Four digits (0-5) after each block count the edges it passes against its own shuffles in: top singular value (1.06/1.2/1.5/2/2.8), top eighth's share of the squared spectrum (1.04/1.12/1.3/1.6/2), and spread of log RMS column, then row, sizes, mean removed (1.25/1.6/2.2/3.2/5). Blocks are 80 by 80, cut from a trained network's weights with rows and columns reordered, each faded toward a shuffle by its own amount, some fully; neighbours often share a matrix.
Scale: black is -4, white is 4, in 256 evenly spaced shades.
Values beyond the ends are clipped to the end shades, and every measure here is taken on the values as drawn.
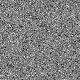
1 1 0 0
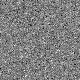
1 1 0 0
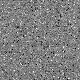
0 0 0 0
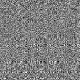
4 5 1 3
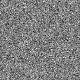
2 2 0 1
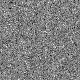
0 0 0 0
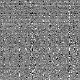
3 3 3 1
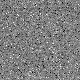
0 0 0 0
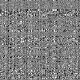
3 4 1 4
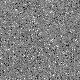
0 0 0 0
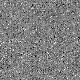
1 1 0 1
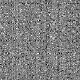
2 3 0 2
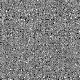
2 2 0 2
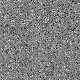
0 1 0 0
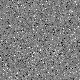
0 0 0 0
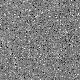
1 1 0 1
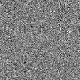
3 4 2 1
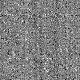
2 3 0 2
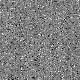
1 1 0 1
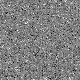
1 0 0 0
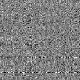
3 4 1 2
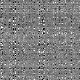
3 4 4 2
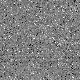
1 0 1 0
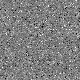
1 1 0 0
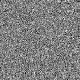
3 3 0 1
